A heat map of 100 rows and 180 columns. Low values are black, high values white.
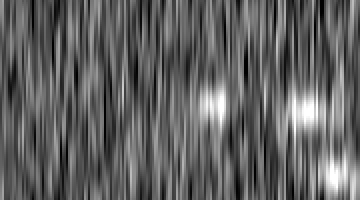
Mirror symmetry: none. Grain: streaks running down. Average level on the scale: 40%. Bumps: three.
